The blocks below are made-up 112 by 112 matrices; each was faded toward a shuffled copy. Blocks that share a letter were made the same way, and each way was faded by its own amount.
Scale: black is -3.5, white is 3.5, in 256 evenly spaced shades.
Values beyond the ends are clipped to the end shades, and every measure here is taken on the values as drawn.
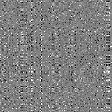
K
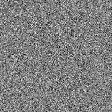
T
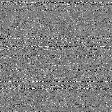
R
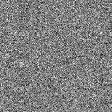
T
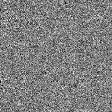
T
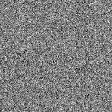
T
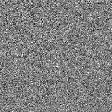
T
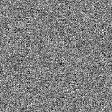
T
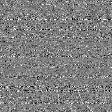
R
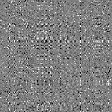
K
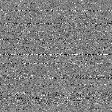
R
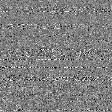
R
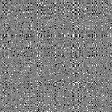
K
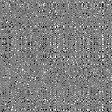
K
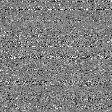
R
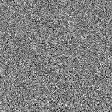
T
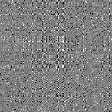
K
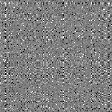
K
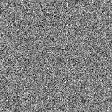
T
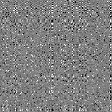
K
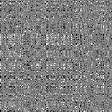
K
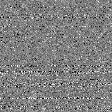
R
